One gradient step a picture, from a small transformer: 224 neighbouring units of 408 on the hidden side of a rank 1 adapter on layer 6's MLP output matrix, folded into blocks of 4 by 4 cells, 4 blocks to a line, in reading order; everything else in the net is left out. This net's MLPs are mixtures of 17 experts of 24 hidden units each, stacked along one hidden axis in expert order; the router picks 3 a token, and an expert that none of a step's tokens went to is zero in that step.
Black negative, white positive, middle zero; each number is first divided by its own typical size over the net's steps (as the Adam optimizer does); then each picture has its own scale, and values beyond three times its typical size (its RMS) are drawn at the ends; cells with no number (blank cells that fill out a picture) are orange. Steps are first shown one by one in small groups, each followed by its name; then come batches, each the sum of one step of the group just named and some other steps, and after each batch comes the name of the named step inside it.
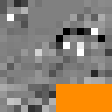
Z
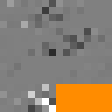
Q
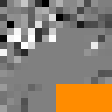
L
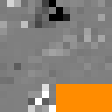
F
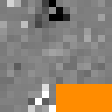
F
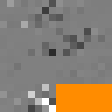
Q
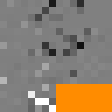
Q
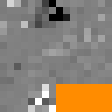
F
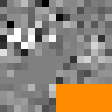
L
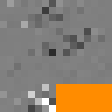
Q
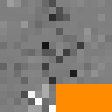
F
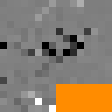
L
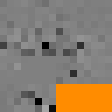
L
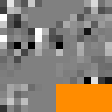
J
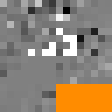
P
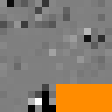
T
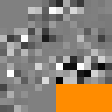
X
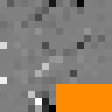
T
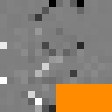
J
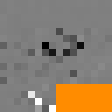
J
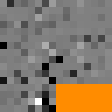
T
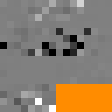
P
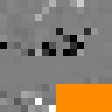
J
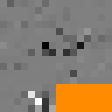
T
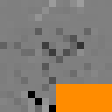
P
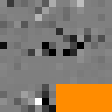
T
